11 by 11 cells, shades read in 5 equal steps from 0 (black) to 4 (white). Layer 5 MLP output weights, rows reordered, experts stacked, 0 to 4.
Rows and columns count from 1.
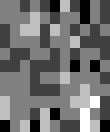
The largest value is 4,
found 3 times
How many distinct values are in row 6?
3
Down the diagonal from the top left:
2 2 3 2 2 1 3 2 3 2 0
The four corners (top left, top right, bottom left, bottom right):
2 1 0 0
